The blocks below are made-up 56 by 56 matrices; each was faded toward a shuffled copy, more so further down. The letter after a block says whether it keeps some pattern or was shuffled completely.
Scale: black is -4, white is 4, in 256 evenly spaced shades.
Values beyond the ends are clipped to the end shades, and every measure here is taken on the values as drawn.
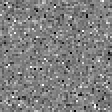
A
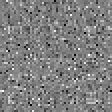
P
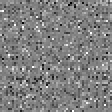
P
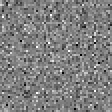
P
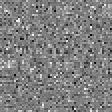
P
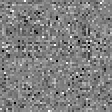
P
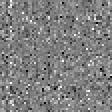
P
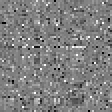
P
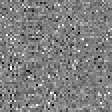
P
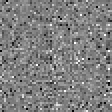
P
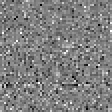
P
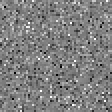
A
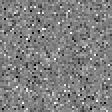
A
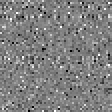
P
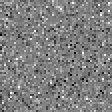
A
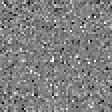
P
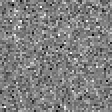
A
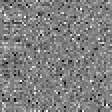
P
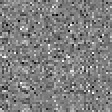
P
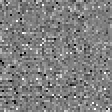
P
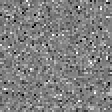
A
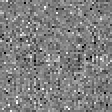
P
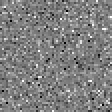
A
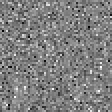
P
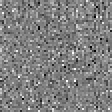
P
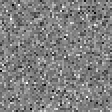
A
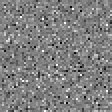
A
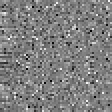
P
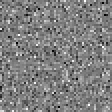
P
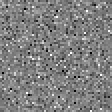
A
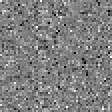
P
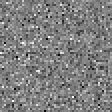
A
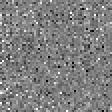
P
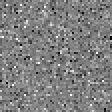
A
